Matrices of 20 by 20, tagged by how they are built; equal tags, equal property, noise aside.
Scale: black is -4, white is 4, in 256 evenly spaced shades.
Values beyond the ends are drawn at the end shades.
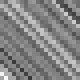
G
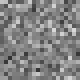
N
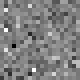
N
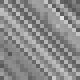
G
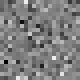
N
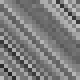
G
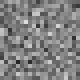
N
